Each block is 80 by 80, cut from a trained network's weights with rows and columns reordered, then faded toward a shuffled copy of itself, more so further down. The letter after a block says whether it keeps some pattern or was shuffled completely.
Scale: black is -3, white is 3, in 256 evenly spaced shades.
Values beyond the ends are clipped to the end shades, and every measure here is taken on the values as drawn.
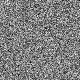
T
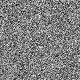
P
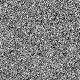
P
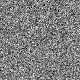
T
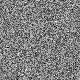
T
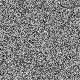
T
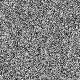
P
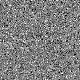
P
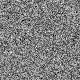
T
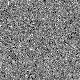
T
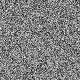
T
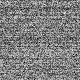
P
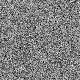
T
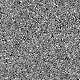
T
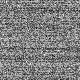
P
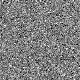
P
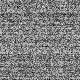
P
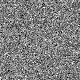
T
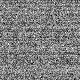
P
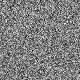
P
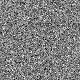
T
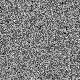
T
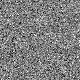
T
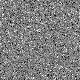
T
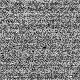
P
